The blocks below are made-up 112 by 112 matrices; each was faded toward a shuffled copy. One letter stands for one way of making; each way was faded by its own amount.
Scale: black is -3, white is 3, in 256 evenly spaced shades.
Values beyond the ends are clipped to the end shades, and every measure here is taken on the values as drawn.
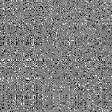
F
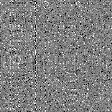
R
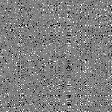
F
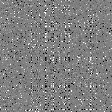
F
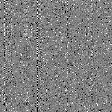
R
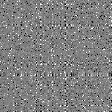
F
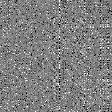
R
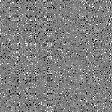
F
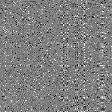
F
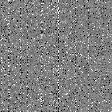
R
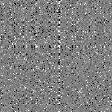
F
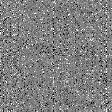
R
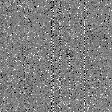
R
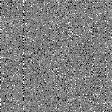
R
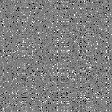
F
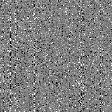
R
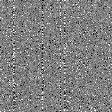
R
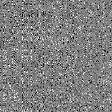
R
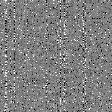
R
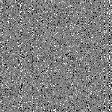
R
